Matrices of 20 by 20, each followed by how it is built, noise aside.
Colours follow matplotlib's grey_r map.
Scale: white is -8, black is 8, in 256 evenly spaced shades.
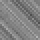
Toeplitz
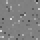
sparse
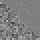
lower triangular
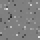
sparse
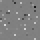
sparse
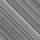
Toeplitz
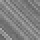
Toeplitz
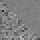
lower triangular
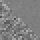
lower triangular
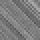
Toeplitz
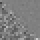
lower triangular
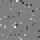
sparse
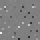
sparse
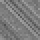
Toeplitz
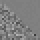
lower triangular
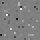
sparse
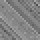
Toeplitz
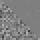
lower triangular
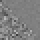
lower triangular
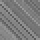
Toeplitz
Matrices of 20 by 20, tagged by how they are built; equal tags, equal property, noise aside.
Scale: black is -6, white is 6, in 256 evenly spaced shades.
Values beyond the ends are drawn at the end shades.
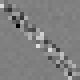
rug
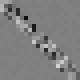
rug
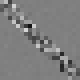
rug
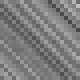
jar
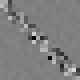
rug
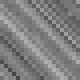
jar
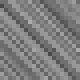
jar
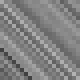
jar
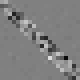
rug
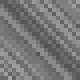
jar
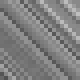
jar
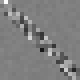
rug
